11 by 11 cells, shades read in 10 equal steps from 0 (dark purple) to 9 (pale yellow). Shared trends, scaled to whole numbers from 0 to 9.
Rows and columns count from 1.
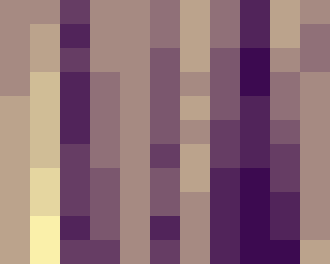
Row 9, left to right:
6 8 2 3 5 3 5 1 0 1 5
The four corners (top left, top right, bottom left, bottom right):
5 5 6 6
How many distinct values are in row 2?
4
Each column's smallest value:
5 5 1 2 5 1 5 1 0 0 4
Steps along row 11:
up down same up down up down down same up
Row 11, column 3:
2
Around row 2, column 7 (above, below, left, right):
6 6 4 4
